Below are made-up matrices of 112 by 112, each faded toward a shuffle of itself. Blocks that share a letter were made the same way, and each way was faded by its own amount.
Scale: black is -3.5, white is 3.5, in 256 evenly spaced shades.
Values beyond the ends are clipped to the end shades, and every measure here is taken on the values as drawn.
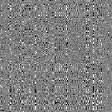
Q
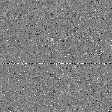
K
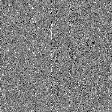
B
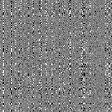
Q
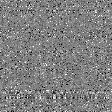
K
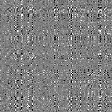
Q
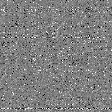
K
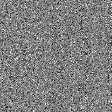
B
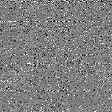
K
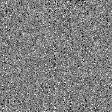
B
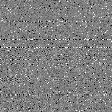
K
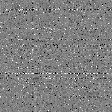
K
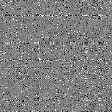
K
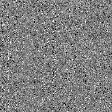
B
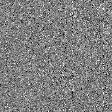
B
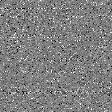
K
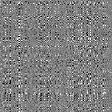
Q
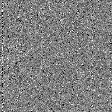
B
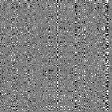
Q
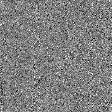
B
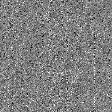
B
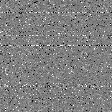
K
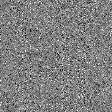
B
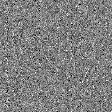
B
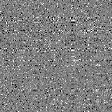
K
